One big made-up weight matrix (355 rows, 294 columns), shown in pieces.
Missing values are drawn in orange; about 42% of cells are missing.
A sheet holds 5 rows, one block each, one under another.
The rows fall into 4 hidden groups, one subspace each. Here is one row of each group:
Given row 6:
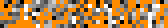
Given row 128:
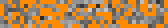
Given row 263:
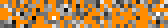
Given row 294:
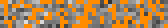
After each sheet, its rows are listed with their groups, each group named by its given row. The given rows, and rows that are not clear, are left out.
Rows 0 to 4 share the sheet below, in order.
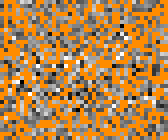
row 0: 6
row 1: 263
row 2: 263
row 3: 6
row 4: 6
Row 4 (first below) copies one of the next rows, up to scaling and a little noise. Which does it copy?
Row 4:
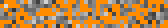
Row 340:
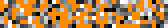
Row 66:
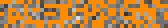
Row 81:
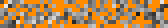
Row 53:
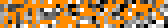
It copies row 81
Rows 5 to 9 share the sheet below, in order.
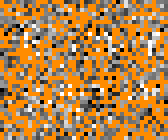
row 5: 263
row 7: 128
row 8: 128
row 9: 294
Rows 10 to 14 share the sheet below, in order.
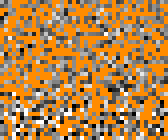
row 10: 6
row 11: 263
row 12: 263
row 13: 263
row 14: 263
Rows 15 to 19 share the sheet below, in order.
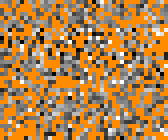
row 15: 294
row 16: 6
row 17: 263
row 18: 128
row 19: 263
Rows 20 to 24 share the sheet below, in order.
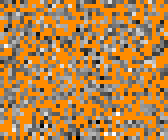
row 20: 294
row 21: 6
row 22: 128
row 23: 263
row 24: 128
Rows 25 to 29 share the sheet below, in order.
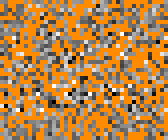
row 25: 128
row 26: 263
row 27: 294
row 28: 263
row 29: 6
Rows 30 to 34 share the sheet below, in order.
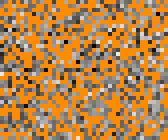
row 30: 263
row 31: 6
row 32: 294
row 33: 294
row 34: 128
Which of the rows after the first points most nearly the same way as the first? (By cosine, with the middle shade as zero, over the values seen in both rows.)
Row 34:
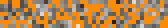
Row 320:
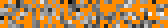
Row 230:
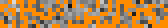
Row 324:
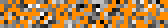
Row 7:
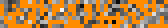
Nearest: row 7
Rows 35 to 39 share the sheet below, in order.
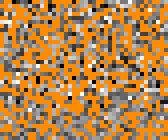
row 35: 6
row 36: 6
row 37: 263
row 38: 128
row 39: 263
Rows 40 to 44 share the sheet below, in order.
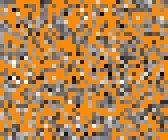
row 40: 263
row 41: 128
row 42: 263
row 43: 263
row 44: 294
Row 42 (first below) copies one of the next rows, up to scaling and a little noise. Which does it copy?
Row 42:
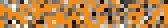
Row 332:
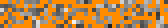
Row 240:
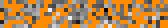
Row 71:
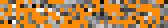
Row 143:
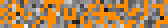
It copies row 143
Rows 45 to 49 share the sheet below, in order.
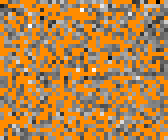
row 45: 128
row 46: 294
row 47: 294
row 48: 128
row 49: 6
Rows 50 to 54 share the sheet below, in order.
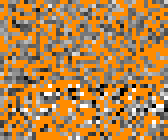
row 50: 263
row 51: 294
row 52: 294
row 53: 6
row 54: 128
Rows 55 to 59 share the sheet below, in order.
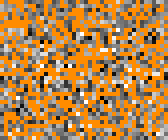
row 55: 128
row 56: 128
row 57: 263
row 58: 263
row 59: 6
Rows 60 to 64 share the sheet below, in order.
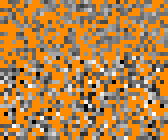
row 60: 128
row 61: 294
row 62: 263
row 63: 294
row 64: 6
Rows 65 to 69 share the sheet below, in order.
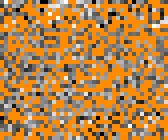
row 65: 6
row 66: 6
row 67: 294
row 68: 263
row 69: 128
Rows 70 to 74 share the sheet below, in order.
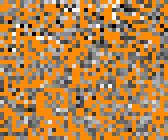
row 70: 263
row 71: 263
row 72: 6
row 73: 294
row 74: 6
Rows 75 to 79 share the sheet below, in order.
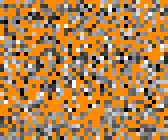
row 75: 6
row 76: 263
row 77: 294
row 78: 294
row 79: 6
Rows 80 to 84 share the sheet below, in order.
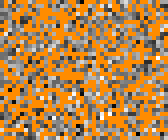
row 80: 6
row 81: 6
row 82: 128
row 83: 128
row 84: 294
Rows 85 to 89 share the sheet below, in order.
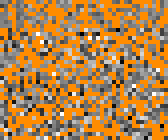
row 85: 128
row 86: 128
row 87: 263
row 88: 128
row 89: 6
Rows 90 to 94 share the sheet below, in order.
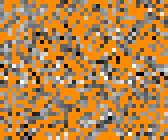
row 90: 6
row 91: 128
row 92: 263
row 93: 128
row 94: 294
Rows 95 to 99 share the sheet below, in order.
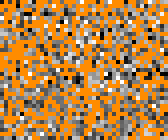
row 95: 294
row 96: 294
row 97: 263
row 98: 6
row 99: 294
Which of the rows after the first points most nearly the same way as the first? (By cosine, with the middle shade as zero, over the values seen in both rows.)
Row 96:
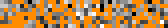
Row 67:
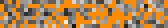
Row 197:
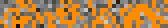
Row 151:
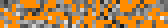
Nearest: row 151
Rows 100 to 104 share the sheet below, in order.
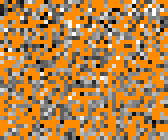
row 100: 128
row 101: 6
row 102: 128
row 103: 128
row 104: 128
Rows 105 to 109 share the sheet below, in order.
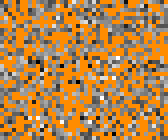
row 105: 294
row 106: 294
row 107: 128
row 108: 263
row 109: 128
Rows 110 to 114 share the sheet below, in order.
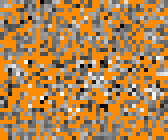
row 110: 263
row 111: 128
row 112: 128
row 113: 128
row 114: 294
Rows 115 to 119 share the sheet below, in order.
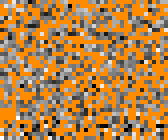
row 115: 294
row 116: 6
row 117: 294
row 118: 294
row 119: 6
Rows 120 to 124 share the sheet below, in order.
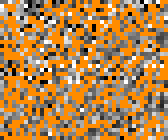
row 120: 128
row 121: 294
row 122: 128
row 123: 6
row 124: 6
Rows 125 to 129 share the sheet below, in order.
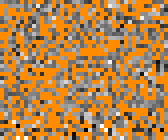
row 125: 263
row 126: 263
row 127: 6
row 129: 263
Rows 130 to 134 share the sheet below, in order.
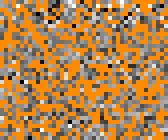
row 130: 6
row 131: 128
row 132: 263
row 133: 128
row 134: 128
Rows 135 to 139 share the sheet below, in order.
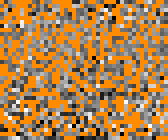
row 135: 263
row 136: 128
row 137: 294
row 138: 263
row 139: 6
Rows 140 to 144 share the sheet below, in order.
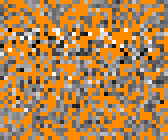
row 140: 128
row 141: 6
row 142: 263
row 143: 263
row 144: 128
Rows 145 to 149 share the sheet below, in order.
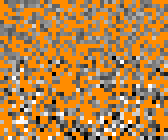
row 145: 263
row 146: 128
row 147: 263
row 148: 263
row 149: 6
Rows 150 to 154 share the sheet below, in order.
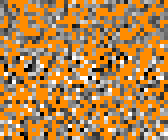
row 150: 294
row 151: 263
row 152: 294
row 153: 294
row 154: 263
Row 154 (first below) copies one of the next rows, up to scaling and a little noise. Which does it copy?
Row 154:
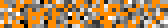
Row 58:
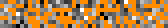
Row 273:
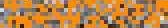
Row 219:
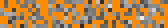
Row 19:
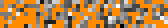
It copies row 19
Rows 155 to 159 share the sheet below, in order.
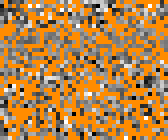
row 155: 128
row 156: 294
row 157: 263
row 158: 294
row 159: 294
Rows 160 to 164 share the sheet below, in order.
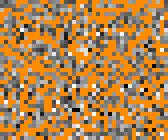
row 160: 263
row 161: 294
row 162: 128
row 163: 294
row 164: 294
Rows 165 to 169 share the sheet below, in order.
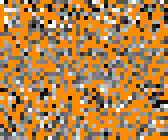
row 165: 6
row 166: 263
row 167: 263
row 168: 128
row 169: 128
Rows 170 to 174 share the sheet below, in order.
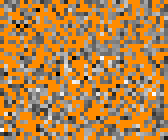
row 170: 263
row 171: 294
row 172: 294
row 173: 128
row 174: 6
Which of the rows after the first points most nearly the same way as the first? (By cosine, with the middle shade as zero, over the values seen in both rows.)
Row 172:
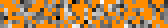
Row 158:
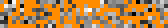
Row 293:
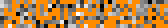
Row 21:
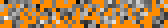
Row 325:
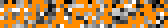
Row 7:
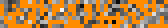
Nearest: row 158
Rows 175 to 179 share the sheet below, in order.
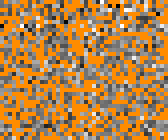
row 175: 263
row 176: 294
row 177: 128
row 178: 294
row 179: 294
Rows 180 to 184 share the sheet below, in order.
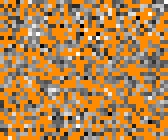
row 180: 6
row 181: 128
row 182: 294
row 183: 6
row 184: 294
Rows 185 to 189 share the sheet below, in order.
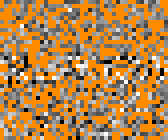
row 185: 263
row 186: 128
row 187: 6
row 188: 6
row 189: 128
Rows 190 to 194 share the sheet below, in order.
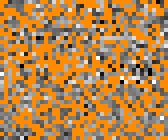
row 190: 128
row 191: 263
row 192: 6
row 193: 294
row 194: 263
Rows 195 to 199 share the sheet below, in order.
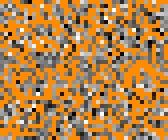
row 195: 6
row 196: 6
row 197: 263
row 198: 263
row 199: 294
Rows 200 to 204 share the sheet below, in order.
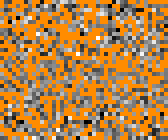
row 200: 6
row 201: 128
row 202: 294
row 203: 6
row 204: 294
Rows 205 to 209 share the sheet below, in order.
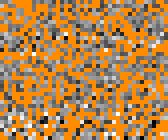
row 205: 128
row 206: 263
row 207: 128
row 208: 294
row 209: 128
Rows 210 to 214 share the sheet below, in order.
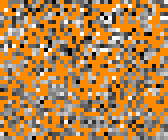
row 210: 263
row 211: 128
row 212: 128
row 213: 128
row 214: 263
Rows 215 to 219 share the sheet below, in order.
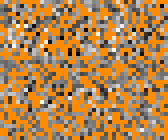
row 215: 263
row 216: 128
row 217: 263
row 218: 128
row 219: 263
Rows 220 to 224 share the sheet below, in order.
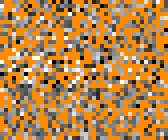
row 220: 128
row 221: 263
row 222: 294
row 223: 6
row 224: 294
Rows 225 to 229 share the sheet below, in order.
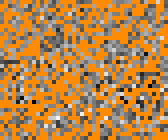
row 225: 128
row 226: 6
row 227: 263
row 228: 263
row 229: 6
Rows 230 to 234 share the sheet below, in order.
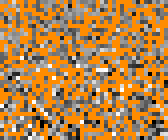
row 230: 294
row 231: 128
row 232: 6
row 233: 263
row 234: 128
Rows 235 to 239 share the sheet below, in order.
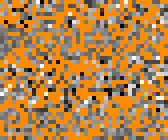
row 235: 263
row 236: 128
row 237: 128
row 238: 6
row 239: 263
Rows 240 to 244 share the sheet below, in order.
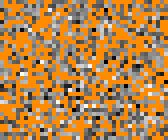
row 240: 263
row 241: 294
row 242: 6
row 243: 294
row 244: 128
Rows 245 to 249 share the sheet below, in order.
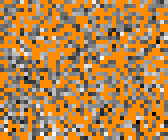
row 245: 294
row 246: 263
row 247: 294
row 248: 263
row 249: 6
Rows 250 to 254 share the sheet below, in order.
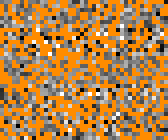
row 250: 263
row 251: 6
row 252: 6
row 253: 128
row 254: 263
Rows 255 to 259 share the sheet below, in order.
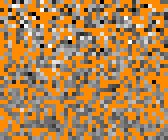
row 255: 263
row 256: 128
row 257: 6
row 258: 263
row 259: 6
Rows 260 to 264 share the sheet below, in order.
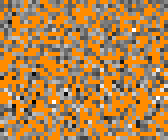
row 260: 6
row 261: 6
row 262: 263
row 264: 6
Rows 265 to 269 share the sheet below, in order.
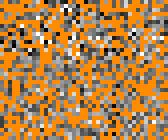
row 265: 263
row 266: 128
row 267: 294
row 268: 128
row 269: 128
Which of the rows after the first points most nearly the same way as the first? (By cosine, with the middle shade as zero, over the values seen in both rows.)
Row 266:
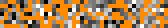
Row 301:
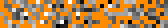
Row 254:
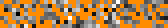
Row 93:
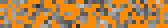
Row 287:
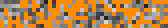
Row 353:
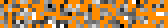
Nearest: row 287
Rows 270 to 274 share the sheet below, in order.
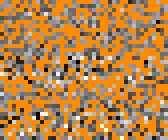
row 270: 6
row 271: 128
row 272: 294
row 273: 263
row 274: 263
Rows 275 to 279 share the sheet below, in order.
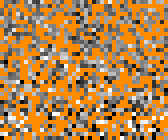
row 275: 294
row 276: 6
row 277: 263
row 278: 6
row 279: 6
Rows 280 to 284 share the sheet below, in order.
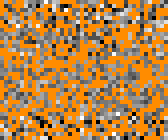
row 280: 263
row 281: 263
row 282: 6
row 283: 294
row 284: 128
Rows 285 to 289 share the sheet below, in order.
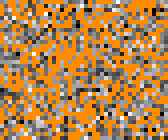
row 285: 128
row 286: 263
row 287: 263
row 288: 128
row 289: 294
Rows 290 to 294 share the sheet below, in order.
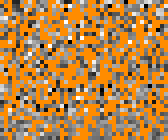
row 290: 294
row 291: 128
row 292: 6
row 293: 294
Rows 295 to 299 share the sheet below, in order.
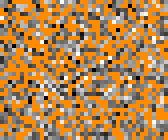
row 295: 6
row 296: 128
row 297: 294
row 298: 6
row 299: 128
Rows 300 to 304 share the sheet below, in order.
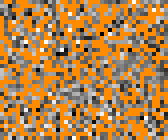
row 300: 128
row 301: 294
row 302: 6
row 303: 263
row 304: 294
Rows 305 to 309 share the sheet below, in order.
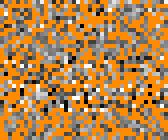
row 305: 6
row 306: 294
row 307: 294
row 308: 294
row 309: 263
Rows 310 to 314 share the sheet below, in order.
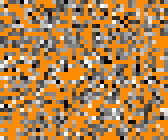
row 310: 6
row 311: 128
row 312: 6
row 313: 263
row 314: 263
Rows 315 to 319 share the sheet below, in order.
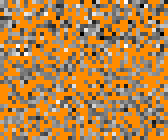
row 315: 294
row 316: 263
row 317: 263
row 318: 294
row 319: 128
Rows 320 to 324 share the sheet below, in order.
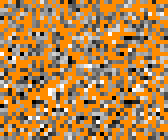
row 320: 6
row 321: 263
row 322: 294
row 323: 6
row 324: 128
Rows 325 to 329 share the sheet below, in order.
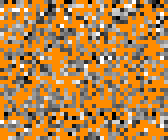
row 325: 6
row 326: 128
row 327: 294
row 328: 294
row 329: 6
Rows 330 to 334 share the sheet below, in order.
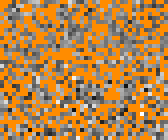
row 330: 294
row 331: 294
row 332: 263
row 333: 294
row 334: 263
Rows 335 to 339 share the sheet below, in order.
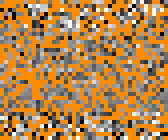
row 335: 128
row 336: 263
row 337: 6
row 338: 263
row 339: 128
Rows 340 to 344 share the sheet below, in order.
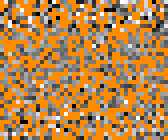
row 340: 6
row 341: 6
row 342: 263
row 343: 263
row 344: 6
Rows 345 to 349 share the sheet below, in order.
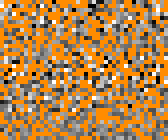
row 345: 6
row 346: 294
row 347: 263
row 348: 294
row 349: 6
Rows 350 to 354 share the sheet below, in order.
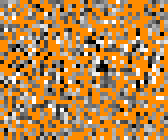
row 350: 128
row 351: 6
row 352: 6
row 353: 6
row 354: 294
